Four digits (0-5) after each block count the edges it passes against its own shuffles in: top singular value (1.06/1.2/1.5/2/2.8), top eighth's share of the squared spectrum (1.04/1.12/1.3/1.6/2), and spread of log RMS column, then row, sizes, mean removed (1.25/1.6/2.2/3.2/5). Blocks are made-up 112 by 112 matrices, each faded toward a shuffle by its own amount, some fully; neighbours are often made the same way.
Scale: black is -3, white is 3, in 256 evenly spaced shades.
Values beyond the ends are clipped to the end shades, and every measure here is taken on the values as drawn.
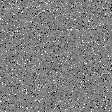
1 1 1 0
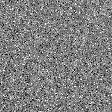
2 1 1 0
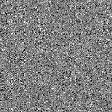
4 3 2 2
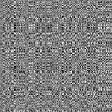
5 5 4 4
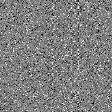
3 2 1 0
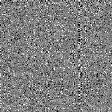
4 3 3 1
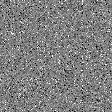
3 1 1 0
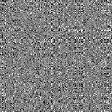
5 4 3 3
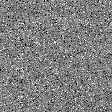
3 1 1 0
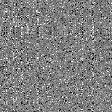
4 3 2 1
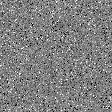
2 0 0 0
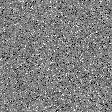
0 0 0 0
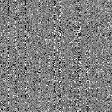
4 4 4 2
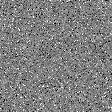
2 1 0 0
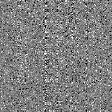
3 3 3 1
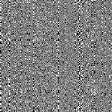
4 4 4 2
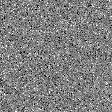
2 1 1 0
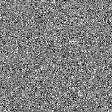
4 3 1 3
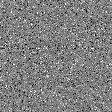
2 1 0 0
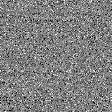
3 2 1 2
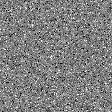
2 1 0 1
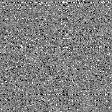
4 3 1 3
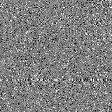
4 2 1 1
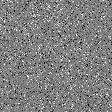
0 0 0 0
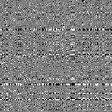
5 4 3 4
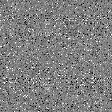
4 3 1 2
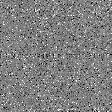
3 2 0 1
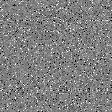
3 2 1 1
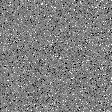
1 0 0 0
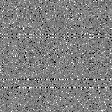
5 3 1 3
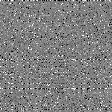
4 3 1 2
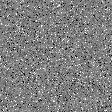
2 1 0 0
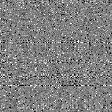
4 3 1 3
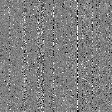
3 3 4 0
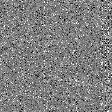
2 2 2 0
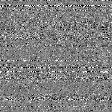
3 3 0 4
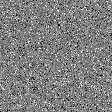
0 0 0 0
